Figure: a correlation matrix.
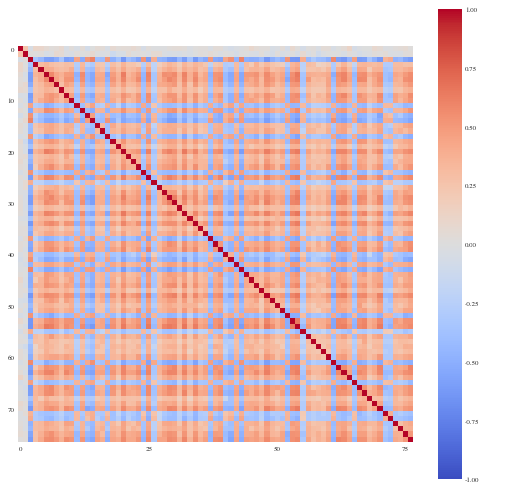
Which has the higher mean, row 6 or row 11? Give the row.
6
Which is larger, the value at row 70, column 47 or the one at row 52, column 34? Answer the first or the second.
the first
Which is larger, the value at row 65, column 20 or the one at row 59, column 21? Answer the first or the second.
the second
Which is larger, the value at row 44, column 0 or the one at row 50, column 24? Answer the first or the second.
the first
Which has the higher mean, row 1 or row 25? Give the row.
25
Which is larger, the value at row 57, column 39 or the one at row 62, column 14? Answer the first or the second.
the first
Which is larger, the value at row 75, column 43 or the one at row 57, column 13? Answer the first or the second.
the second
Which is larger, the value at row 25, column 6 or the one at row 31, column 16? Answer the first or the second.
the first
